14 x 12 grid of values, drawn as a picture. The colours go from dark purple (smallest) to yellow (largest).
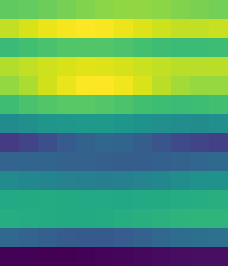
Slope: up to the top. Grain: streaks across. Ninth with the highest average: top middle.
